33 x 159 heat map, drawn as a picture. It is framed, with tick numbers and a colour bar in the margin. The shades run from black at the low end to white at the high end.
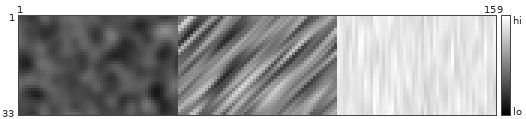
The table splits into one row of 3 panels. Panel 1,1: low, blotchy. Panel 1,2: middling, slanting up to the right, strong in contrast. Panel 1,3: very high, streaked downward, faint in contrast.
